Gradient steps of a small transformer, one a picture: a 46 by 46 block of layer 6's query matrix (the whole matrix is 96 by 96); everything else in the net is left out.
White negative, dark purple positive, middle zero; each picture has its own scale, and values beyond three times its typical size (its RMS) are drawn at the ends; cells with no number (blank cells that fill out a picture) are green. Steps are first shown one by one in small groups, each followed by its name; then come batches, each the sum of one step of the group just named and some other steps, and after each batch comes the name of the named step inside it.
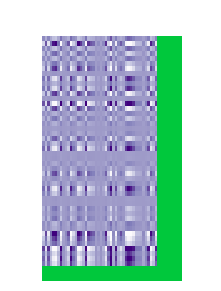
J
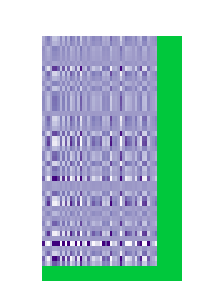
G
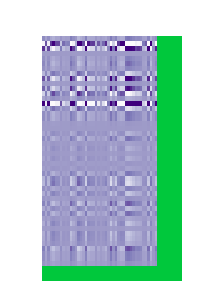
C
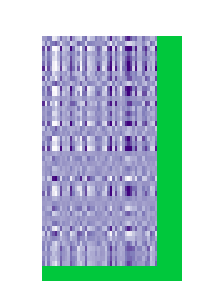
J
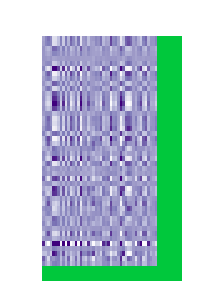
G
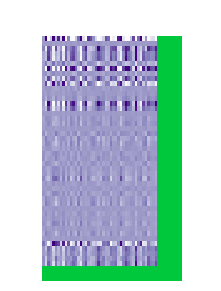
G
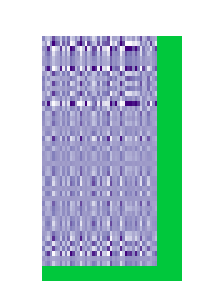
C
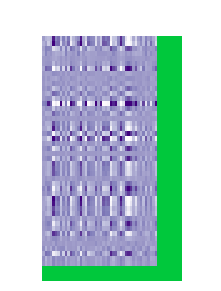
J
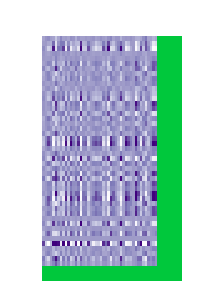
G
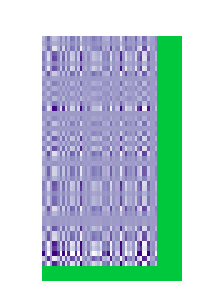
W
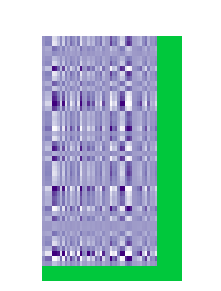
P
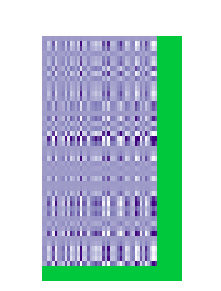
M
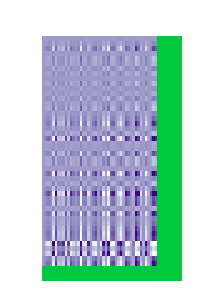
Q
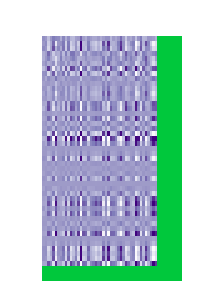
M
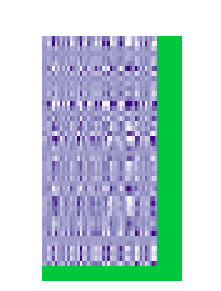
M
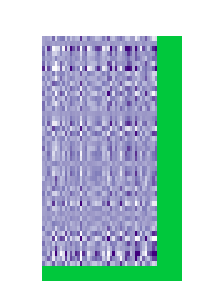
W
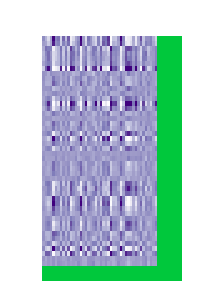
P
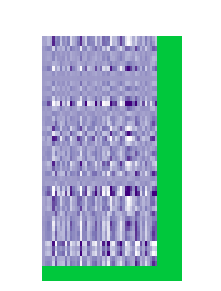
Q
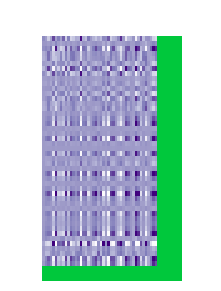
Q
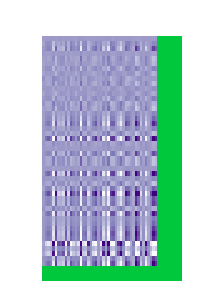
Q
